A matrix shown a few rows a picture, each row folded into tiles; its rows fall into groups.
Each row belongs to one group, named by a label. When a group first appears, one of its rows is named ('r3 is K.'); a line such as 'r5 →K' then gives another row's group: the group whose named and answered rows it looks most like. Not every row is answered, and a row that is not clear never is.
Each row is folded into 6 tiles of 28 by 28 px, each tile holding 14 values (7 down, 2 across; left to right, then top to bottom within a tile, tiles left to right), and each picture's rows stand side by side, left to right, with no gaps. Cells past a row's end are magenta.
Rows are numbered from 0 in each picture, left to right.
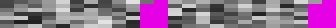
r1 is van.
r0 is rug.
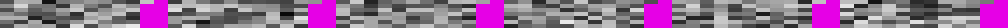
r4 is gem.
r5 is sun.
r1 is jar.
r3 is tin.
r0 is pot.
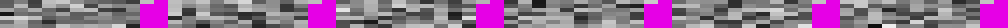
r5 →van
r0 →jar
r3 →tin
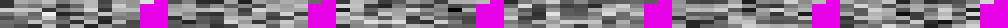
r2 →tin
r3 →gem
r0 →gem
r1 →rug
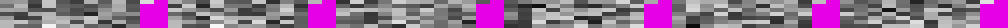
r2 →rug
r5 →sun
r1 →gem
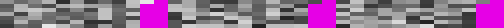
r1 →pot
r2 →tin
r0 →van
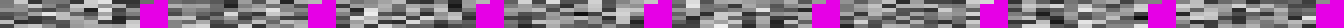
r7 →jar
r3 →gem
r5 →van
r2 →van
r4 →gem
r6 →pot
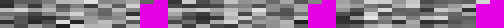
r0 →rug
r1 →rug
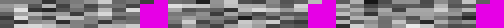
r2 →tin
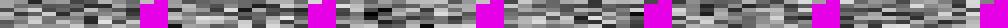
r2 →pot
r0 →sun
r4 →tin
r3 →tin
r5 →van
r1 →sun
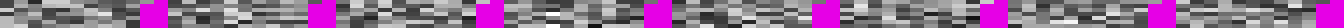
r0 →jar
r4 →rug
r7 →sun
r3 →pot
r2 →gem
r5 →gem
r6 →tin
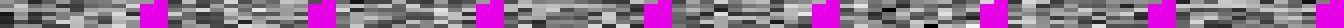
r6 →tin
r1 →rug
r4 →gem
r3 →jar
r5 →pot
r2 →jar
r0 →rug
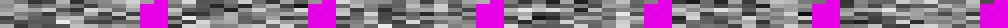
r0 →rug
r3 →rug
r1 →tin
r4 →rug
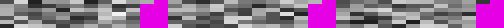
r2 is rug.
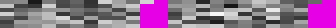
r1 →pot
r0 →sun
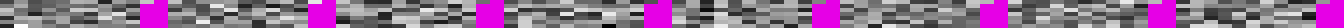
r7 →pot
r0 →tin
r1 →sun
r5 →van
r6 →sun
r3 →jar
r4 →gem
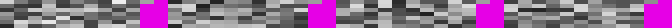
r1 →tin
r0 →sun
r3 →jar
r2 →gem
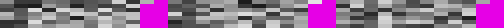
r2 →gem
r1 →sun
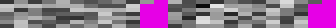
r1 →sun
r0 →jar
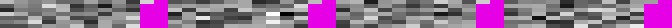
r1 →jar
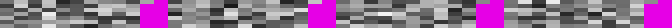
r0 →gem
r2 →pot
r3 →gem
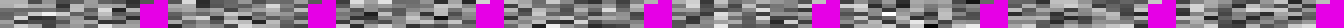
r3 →van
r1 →tin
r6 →jar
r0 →pot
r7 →pot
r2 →gem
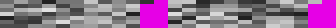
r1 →sun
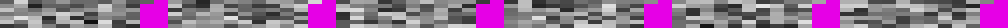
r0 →tin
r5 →jar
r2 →pot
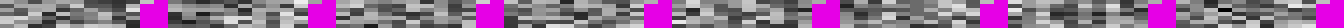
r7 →sun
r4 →van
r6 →van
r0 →jar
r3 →van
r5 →gem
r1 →rug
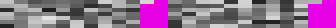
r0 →sun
